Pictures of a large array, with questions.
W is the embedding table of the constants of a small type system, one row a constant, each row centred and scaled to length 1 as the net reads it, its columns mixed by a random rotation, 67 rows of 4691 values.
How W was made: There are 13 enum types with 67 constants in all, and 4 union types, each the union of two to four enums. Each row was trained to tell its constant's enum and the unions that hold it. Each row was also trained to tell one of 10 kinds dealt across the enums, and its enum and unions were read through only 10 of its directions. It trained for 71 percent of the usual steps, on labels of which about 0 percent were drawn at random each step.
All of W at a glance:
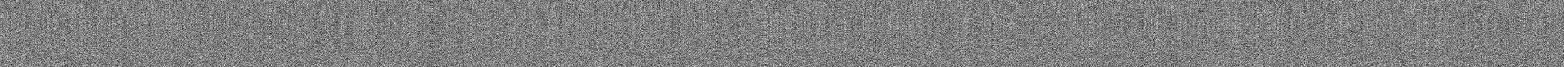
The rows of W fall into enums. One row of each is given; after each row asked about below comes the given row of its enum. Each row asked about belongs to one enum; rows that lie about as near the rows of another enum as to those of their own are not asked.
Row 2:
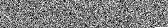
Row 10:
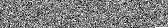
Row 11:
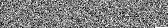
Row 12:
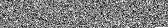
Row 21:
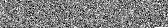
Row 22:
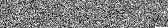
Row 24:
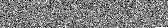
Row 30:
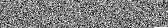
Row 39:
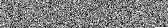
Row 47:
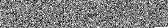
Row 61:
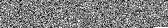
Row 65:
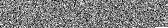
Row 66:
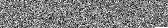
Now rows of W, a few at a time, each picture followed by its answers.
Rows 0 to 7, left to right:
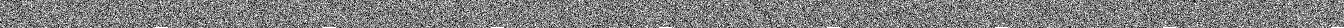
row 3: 39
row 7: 12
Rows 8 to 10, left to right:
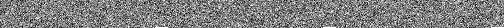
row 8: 11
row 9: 61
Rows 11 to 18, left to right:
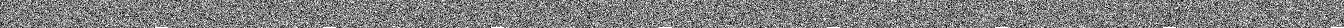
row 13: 2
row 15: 21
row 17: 21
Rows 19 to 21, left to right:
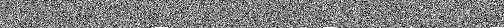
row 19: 22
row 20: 65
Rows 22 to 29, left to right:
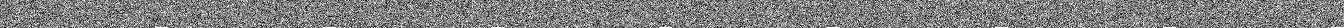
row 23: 39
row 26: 21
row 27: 22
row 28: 47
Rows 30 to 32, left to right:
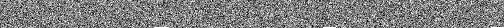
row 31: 12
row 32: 2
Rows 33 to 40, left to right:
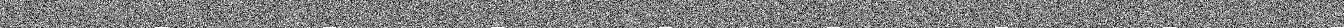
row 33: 21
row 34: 47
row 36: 12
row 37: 65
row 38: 11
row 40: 39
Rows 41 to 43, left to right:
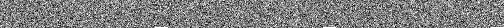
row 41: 2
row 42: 11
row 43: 2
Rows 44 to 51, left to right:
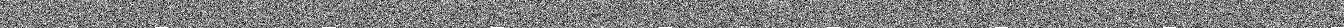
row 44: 30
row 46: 2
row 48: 30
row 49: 10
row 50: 11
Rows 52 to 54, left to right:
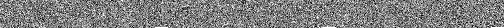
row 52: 12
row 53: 65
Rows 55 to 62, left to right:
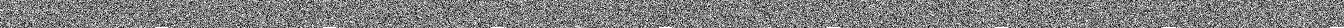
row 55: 47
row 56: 30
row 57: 66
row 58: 21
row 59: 11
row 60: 39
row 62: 12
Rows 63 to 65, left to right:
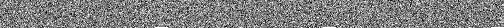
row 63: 39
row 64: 65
